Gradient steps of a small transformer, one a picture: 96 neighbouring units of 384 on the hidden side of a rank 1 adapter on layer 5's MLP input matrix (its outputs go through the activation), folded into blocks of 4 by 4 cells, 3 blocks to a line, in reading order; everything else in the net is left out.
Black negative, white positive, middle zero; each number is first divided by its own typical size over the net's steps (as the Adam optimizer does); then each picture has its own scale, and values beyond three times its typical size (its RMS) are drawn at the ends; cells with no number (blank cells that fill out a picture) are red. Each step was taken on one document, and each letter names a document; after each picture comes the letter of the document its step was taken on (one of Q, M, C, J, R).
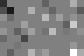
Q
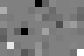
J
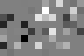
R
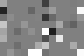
J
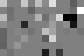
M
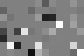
J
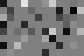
M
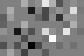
R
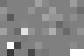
Q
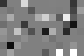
M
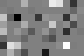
R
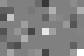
Q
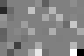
Q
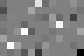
J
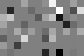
M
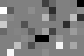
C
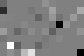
J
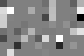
C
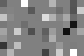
M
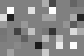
C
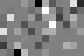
R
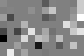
C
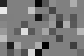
J
